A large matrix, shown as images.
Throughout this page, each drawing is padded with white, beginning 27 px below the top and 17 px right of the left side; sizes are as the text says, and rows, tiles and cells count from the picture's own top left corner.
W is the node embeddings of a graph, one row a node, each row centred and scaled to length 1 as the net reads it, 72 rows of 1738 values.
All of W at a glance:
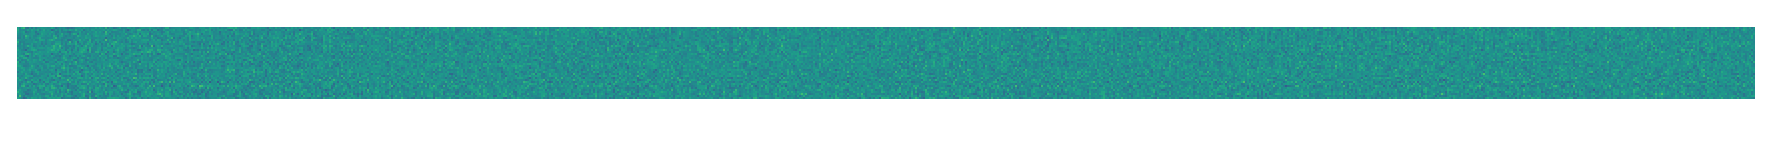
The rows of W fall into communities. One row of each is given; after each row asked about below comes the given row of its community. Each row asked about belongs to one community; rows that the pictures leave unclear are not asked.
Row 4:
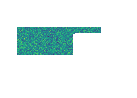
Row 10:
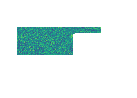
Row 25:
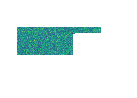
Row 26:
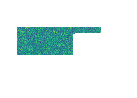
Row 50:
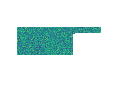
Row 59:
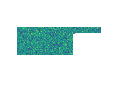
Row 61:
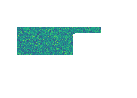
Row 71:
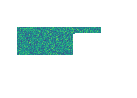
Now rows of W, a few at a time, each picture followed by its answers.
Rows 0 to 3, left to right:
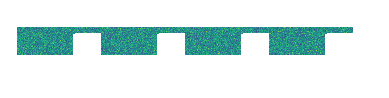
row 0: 4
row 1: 59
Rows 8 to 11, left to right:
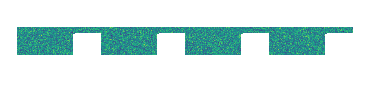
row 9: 26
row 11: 61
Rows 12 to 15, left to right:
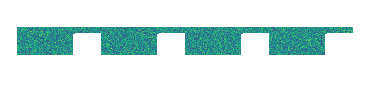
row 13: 61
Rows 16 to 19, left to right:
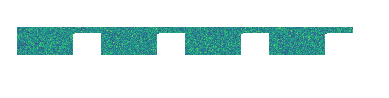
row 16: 10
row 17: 71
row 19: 61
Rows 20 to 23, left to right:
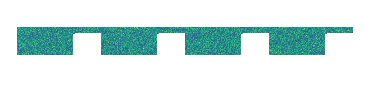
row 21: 10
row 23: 71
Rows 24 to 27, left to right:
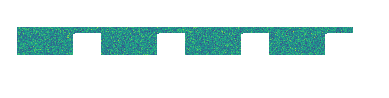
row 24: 59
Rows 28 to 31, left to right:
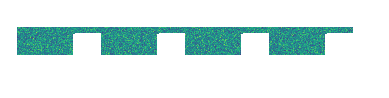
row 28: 59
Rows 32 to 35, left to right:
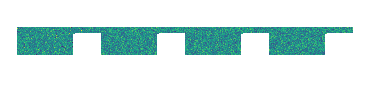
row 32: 26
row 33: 61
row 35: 71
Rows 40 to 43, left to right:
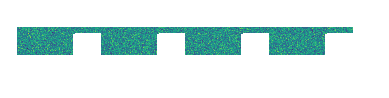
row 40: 59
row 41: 10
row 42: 50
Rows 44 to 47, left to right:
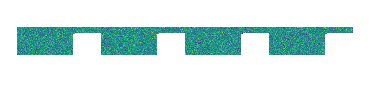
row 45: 10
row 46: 50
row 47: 25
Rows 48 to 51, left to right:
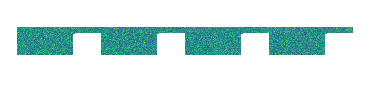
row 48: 71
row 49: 26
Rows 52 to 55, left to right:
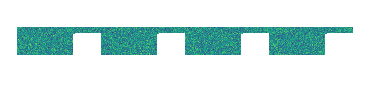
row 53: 10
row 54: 26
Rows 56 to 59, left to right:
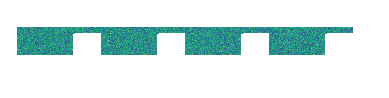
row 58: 4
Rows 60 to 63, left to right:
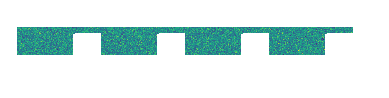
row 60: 59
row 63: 50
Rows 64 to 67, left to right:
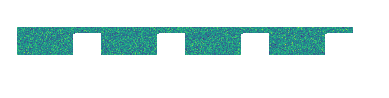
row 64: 50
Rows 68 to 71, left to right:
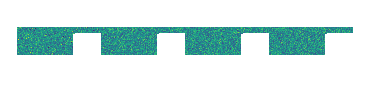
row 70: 61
